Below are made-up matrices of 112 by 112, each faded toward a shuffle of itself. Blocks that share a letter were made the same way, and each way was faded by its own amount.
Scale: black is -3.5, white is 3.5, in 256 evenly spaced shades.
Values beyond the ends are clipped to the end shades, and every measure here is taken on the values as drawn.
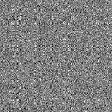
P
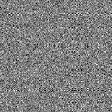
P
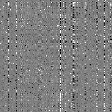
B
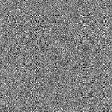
P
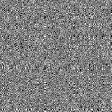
P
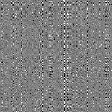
B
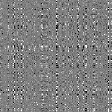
B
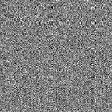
P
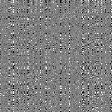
B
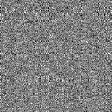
P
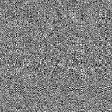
P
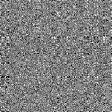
P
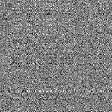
P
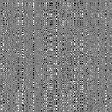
B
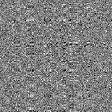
P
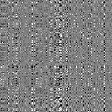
B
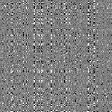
B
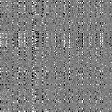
B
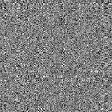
P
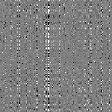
B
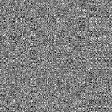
P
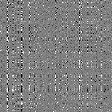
B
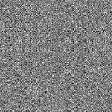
P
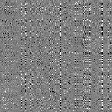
B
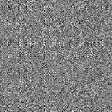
P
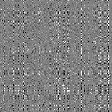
B
